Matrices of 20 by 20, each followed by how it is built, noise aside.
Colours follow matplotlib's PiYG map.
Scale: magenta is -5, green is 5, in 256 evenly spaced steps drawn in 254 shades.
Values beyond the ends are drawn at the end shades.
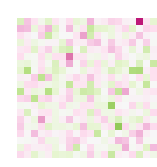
noise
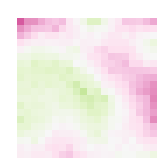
smooth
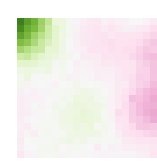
smooth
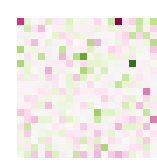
noise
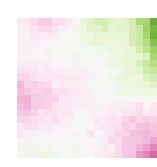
smooth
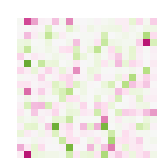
noise
